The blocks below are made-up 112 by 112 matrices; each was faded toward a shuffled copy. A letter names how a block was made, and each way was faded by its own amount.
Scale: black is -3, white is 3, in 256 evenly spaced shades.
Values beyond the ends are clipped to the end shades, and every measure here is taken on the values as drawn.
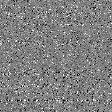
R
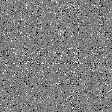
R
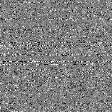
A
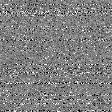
A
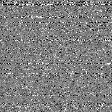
A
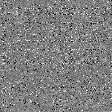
R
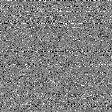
A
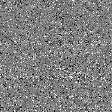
R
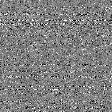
A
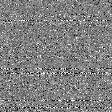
A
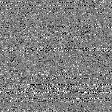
A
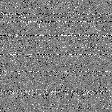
A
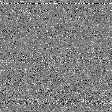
A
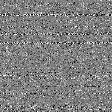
A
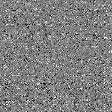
R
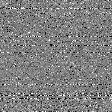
A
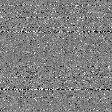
A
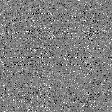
R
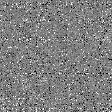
R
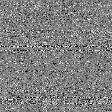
A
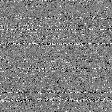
A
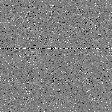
R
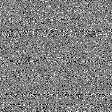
A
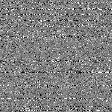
A
